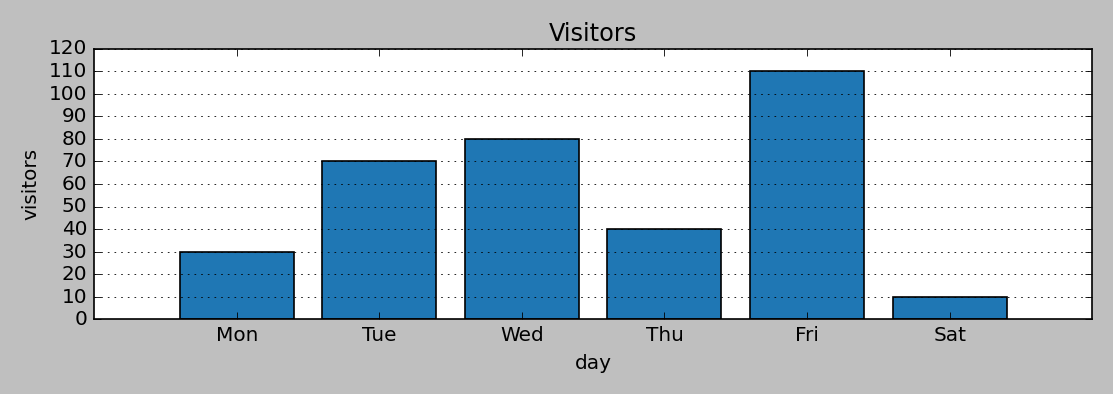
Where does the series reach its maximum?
Fri
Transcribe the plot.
Title: Visitors
x-axis: day, ticks Mon Tue Wed Thu Fri Sat
y-axis: visitors, ticks 0 10 20 30 40 50 60 70 80 90 100 110 120
Values:
30 70 80 40 110 10
